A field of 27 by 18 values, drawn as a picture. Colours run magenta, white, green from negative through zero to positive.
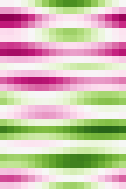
The ninth with the lowest average is the top left. On average the colour sits 50% of the way up the scale. No lone cell stands out from its neighbours. Stripes running across repeat 6 times from top to bottom.
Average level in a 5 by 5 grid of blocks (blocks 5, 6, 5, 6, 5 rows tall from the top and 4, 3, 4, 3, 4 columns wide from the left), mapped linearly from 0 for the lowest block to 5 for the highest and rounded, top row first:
0 2 4 3 1
0 1 2 2 1
2 1 1 3 3
4 3 4 5 5
2 3 5 5 3
